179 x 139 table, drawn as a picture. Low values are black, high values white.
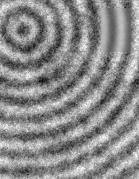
Odd rows or columns: none. Rings: centred on the top left. Odd patch: calmer, in the top right. Calmest part: top right. Slope: none.
